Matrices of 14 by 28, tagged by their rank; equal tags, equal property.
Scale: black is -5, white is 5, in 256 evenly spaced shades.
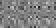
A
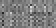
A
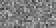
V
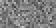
V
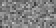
V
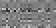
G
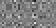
A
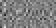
A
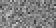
V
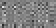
A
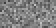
V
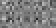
A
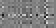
G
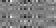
G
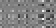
G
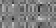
G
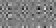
G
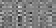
G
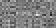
A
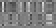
G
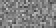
V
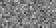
V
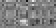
A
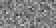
V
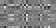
G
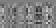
G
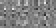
A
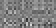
A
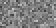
V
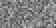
V
